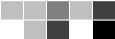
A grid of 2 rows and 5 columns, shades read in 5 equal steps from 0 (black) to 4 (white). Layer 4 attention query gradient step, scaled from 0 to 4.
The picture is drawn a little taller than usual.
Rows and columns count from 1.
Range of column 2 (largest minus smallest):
0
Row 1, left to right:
3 3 2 3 1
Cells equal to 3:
4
